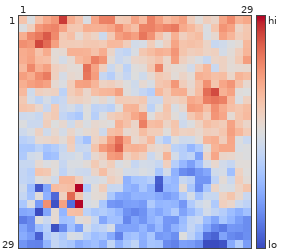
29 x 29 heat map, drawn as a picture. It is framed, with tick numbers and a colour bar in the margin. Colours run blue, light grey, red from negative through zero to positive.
On average the colour sits 50% of the way up the scale. There is an overall slope up to the top. No single row or column stands out from its neighbours. In the bottom left lies a patch that is rougher than the rest. The bottom left is the roughest part. There are no regular stripes. The top left is the ninth with the highest average.
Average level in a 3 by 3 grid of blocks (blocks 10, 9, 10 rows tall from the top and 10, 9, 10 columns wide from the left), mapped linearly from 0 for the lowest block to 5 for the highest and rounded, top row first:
544
244
100
